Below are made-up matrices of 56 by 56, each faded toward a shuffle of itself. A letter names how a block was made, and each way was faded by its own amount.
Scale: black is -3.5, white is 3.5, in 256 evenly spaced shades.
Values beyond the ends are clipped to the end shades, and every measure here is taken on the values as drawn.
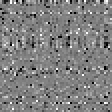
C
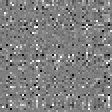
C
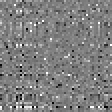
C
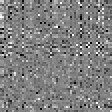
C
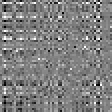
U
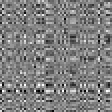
U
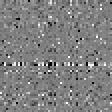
C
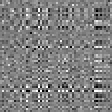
U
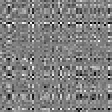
U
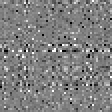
C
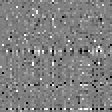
C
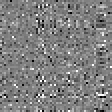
C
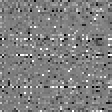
C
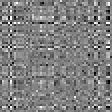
U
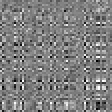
U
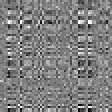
U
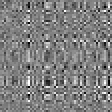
U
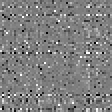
C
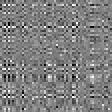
U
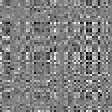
U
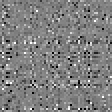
C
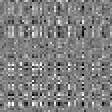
U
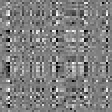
U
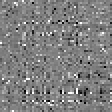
C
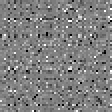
C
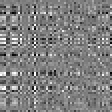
U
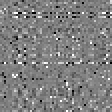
C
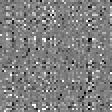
C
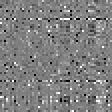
C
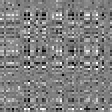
U
